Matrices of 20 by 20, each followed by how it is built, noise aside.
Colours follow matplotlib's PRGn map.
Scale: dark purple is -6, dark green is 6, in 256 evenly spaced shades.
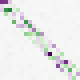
banded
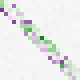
banded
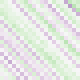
Toeplitz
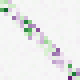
banded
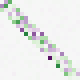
banded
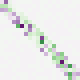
banded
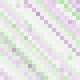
Toeplitz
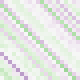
Toeplitz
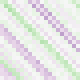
Toeplitz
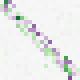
banded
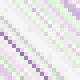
Toeplitz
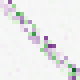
banded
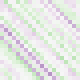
Toeplitz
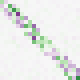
banded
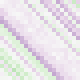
Toeplitz
